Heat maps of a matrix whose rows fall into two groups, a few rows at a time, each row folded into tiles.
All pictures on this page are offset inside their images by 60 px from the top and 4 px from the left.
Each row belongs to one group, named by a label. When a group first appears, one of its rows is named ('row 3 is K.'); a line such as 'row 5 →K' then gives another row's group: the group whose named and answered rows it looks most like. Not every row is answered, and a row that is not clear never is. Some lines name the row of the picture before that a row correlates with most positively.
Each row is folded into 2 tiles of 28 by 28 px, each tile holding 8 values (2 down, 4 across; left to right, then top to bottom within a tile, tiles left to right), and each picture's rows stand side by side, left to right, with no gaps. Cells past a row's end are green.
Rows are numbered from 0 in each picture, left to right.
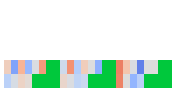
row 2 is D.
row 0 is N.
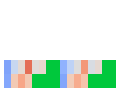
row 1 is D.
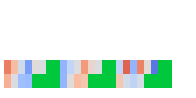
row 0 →D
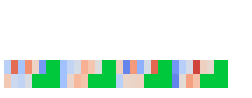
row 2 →N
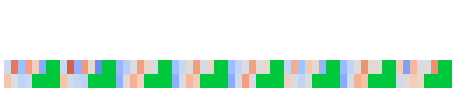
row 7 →N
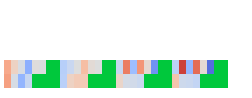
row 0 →D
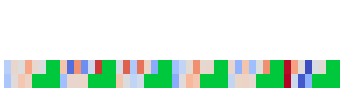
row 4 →N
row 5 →D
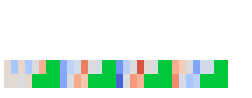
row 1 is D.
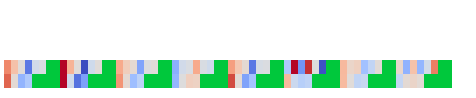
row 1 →D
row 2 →D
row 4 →D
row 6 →D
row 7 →N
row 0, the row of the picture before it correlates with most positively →3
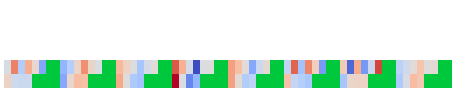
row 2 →D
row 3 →D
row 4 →D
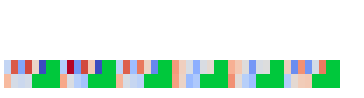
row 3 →D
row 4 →D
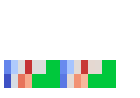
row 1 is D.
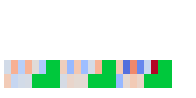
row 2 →N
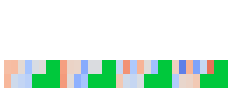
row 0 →D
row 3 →N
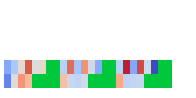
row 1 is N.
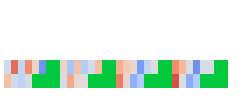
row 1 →N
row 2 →D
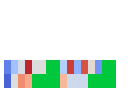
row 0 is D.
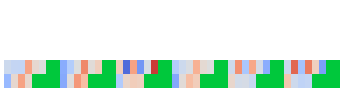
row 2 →N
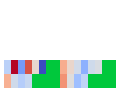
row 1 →D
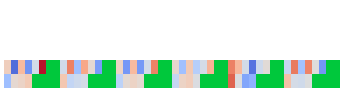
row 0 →N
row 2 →N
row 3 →N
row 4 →D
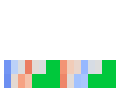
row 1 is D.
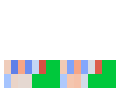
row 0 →N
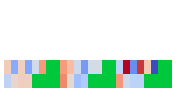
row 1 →D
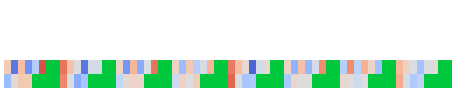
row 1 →D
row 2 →N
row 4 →D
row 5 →N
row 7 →D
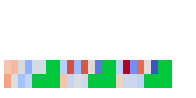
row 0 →D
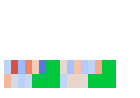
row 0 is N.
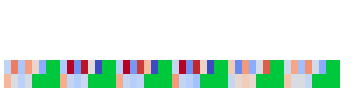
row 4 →N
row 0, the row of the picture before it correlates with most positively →0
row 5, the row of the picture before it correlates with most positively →0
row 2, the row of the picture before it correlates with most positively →0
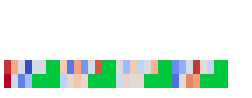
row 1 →N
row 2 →N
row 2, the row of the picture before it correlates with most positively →4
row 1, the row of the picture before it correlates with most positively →4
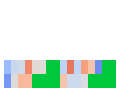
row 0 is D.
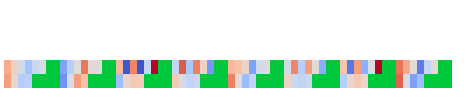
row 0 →D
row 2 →N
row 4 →D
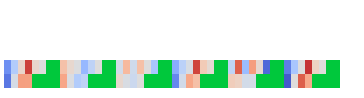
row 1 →D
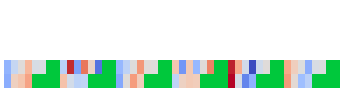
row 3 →N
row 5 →D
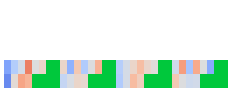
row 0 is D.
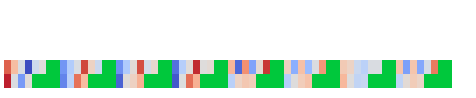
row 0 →D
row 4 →N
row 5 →N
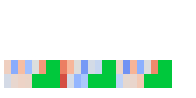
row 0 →N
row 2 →N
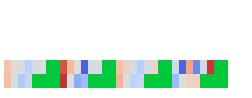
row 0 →D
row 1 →D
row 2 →D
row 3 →N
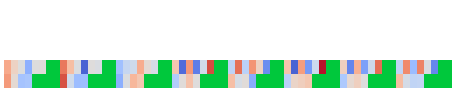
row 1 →D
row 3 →N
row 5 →N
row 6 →N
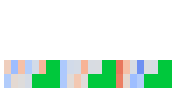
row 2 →D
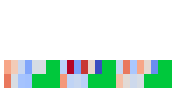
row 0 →D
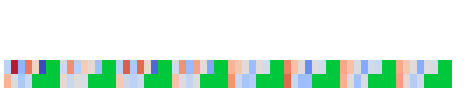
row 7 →D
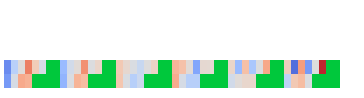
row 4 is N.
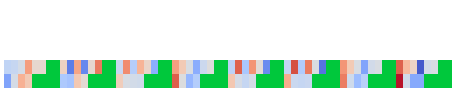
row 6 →D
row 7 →D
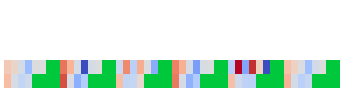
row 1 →D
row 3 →D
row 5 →D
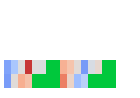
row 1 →D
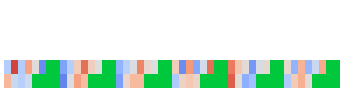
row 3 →N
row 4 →D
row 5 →N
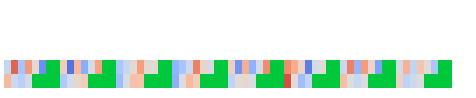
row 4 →N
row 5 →D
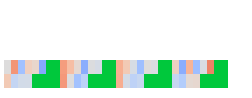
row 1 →D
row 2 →D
